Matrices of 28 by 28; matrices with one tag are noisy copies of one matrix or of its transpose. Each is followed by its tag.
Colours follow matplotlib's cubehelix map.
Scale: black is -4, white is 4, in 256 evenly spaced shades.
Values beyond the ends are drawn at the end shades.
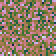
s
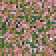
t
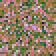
t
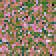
t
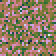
t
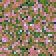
t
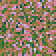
t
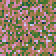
t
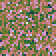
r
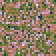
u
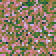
t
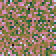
s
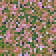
t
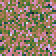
r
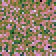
r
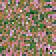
r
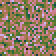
u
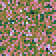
r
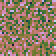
s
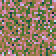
s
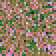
r
